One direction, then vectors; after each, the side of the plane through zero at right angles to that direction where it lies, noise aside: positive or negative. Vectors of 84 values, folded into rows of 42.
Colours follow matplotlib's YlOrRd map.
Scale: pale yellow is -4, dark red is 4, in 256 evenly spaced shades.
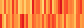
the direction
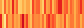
positive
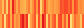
positive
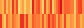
positive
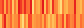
negative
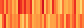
negative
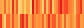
positive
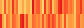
positive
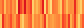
negative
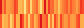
positive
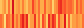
positive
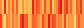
positive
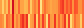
positive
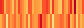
negative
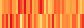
negative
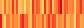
positive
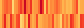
negative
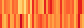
positive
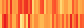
negative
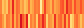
positive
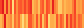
negative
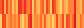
negative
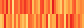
negative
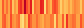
negative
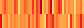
positive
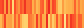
negative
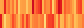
positive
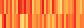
negative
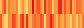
positive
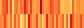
negative
